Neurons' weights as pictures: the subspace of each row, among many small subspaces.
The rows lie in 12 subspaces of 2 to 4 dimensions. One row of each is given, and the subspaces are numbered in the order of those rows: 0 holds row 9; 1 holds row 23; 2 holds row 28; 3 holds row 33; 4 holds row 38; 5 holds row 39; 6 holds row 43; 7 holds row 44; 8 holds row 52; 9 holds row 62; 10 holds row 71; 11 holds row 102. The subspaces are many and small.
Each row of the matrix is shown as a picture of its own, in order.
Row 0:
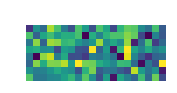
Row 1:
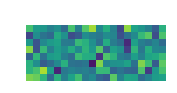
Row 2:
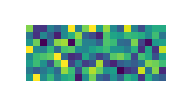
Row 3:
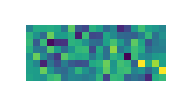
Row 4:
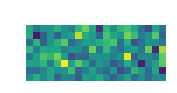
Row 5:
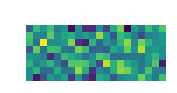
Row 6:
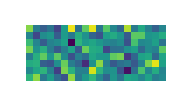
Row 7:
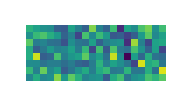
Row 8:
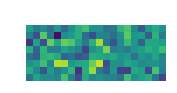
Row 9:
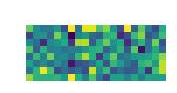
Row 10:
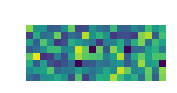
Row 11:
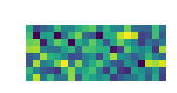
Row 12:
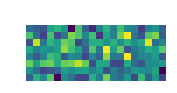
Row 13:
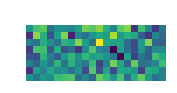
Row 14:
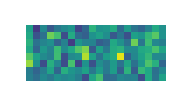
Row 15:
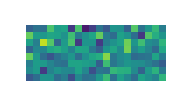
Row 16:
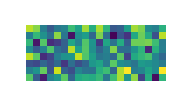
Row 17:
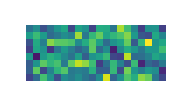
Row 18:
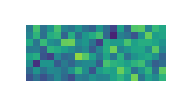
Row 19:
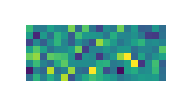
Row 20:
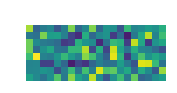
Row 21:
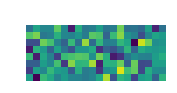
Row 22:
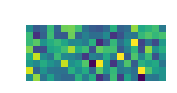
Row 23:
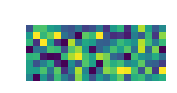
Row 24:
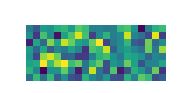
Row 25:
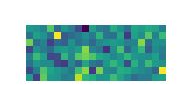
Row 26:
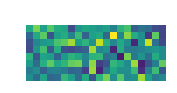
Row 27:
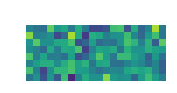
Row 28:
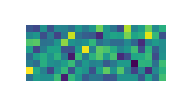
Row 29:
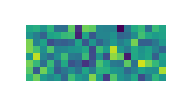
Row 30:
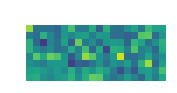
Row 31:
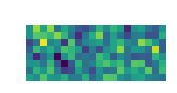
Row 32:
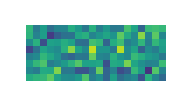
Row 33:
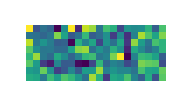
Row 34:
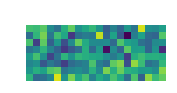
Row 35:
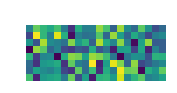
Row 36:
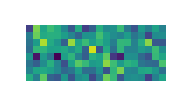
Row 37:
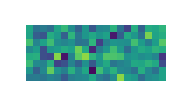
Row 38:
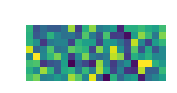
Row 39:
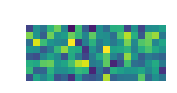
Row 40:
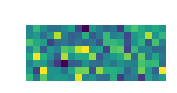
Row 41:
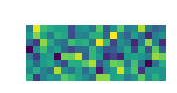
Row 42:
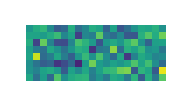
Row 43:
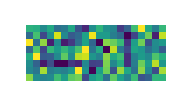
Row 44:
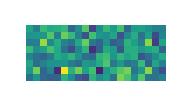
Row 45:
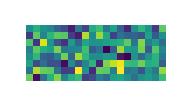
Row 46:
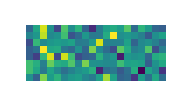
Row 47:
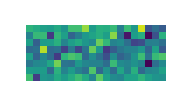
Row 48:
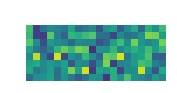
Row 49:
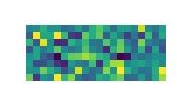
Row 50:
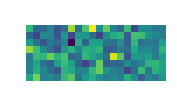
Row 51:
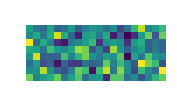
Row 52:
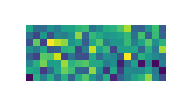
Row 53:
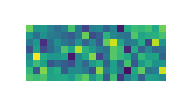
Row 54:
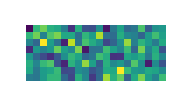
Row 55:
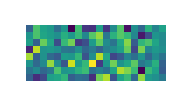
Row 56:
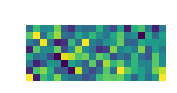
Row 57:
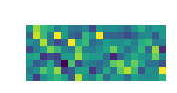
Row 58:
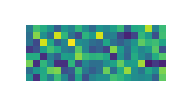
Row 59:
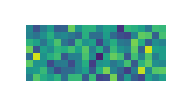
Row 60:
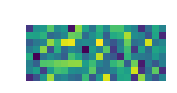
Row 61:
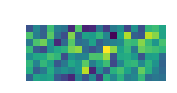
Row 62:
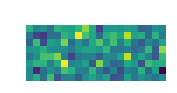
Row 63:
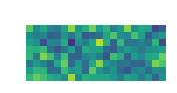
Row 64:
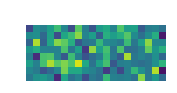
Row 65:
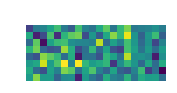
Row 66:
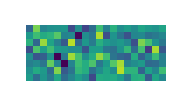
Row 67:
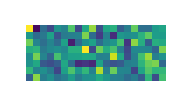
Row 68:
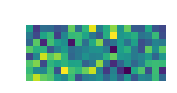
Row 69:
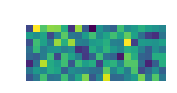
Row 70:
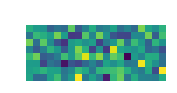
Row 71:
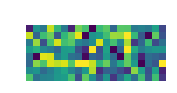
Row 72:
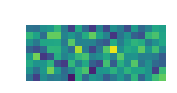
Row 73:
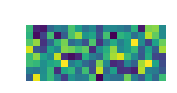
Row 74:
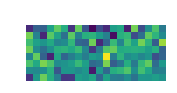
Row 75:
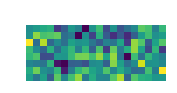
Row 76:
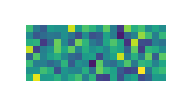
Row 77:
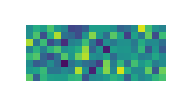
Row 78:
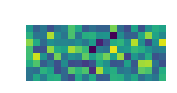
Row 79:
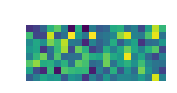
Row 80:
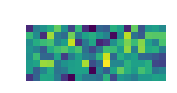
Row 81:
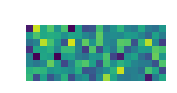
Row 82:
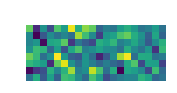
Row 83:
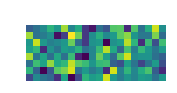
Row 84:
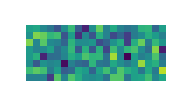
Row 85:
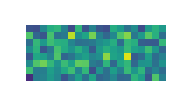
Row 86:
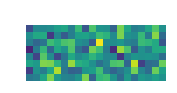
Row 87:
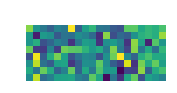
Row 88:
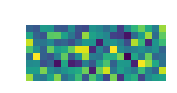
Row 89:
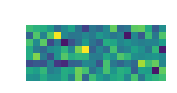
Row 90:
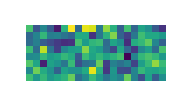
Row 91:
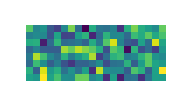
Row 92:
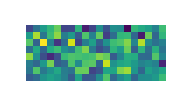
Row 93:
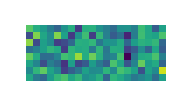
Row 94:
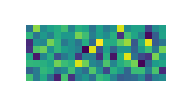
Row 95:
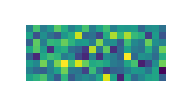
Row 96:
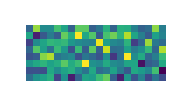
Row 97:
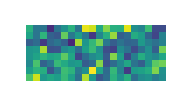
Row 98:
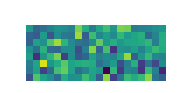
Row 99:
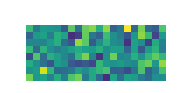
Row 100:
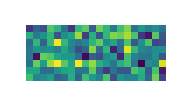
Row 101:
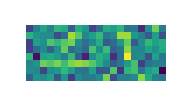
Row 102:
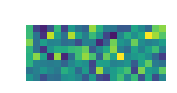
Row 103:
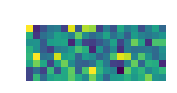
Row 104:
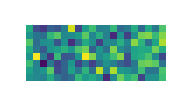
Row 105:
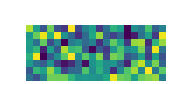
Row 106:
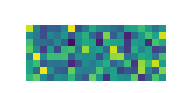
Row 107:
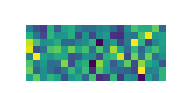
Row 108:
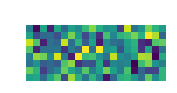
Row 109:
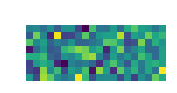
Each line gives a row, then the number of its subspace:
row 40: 7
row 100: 10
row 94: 2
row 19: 2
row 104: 3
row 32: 7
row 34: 5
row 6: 3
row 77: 6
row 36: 2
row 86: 7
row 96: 9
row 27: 0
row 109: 7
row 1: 0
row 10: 10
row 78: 1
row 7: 9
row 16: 11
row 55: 0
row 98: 8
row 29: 8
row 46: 11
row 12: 5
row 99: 0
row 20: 1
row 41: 1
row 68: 11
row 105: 2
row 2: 1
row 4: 9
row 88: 4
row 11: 10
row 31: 2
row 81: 2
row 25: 7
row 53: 7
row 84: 9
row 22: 0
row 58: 10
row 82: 2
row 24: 6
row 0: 10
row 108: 2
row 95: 1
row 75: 9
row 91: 7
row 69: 11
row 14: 11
